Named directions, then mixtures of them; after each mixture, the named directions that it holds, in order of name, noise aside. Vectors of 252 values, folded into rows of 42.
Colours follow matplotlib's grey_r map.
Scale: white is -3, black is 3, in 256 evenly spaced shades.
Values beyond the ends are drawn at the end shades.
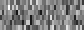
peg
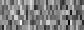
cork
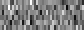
cork, peg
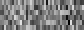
cork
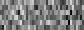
cork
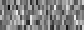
peg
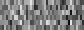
cork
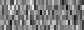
cork, peg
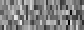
cork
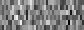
cork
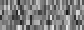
cork, peg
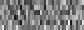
cork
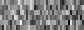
cork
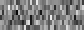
peg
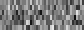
peg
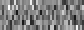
cork, peg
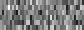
peg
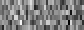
cork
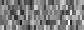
cork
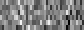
cork, peg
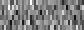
cork, peg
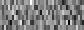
cork, peg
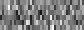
peg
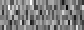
cork, peg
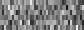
cork, peg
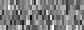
peg
